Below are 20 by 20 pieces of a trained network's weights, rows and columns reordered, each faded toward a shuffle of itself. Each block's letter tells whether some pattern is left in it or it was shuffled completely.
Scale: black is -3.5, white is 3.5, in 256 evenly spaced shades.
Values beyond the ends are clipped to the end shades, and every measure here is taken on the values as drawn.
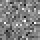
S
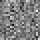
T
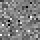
S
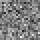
S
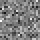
S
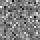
S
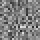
T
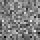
S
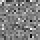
T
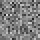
T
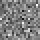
T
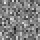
S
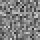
S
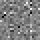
T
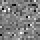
S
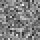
S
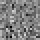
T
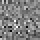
T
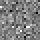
T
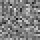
T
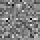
T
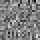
T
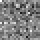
T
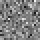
S
